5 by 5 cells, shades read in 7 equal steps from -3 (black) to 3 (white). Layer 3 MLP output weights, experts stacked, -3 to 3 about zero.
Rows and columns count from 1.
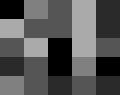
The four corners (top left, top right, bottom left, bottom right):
-3 -2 0 -2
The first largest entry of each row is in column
4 1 2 4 1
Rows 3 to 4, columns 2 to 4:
1 -3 1 / -1 -3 0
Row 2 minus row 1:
4 -1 0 0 0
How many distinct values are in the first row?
5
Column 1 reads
-3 1 -1 -2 0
